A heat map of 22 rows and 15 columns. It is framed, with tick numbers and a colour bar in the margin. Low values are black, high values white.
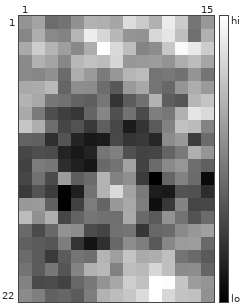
Histogram: bell-shaped. Grain: blotchy. Odd rows or columns: none. Ninth with the lowest average: middle left.
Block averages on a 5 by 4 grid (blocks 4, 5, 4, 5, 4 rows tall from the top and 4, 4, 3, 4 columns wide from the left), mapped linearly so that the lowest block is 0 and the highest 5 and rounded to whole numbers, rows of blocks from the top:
3 4 4 4 | 2 1 2 3 | 0 0 0 2 | 1 1 1 1 | 1 3 5 3
